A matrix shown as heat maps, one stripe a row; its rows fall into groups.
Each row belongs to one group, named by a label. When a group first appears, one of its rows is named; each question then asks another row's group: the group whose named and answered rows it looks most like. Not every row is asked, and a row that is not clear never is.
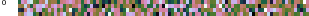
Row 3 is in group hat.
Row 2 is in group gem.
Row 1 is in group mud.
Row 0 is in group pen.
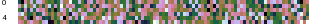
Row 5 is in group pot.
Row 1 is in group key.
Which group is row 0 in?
gem
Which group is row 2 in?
gem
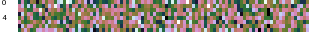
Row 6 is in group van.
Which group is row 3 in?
van
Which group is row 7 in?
mud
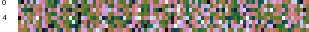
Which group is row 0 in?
gem
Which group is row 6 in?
pot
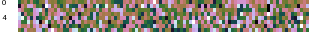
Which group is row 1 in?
van
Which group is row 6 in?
pot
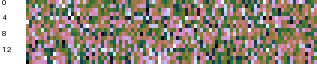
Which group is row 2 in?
pen
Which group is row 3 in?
pen
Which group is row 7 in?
key
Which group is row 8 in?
mud
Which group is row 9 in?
hat
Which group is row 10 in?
gem
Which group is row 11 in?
gem
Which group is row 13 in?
van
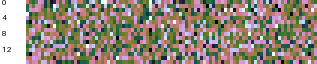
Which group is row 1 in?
van
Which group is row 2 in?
pen
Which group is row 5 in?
gem
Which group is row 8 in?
key
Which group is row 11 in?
key
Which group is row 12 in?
mud
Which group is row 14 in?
hat
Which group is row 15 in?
pot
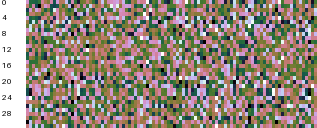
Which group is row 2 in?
van
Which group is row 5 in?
key
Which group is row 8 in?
pot
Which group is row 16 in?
mud
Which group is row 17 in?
hat
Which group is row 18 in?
hat
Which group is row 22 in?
gem
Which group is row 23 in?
gem
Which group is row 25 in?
pot
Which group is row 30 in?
van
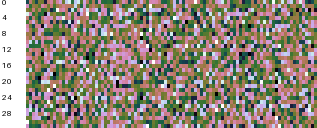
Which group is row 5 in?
pen
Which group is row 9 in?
mud
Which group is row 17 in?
van
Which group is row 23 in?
gem
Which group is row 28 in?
pot
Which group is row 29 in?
hat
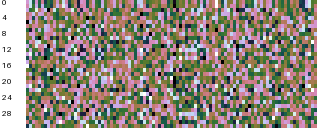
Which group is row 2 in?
hat
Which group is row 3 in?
mud
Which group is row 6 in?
pot
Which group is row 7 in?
gem
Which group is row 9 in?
pen
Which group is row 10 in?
pen
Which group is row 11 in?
hat
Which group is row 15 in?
key
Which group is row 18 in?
van
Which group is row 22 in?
pen
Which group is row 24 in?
mud
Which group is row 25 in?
pen
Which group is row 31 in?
van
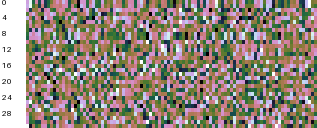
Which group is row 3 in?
mud
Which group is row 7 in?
gem
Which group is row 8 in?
pen
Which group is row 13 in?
van
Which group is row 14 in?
gem
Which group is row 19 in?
hat
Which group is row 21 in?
mud
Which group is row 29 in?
van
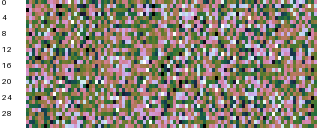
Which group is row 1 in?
pot
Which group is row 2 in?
van
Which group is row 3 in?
pot
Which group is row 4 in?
key
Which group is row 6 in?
key
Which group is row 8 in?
gem
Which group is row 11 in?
hat
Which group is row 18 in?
hat
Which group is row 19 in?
gem
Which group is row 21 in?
key
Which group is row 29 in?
pot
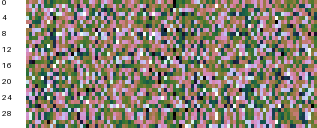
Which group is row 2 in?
mud
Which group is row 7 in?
hat
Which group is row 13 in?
pot
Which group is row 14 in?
hat
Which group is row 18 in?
van
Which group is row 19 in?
key
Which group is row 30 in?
hat
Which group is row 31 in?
key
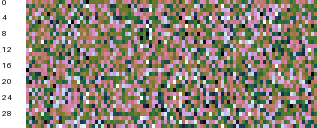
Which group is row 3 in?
hat
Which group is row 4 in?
key
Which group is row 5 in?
pen
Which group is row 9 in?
mud
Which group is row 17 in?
van
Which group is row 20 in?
gem
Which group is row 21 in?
hat
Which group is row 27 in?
hat
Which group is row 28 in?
key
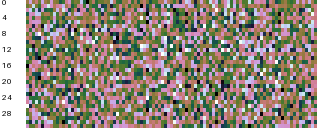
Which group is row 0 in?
key
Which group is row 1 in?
mud
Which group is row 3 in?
pen
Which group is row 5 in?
pen
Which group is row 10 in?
key
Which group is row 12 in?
key
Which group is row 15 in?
hat
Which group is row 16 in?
van
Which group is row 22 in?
pot
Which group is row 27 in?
pen
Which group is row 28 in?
hat
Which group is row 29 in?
pot
